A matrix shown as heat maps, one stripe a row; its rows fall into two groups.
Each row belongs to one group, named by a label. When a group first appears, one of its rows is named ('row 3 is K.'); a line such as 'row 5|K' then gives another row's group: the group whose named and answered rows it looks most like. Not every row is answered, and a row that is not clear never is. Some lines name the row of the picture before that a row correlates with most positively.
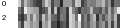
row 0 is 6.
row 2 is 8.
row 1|8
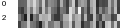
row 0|8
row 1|8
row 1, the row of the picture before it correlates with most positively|2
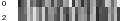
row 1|8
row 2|8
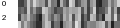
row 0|8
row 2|6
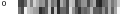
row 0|8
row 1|8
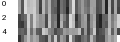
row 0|8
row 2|8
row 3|8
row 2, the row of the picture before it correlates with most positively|0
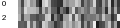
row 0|6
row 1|8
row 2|6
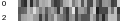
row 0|6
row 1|8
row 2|8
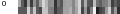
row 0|6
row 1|6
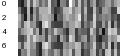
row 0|8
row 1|6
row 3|6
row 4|8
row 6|6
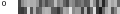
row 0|8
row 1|6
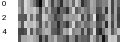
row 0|6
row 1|8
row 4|6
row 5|8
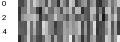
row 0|8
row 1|6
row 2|8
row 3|6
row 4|6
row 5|6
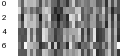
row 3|8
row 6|8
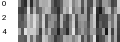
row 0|6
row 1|6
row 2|8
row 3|8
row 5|6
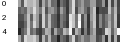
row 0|8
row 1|8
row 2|8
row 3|8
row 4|6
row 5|8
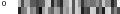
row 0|6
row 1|6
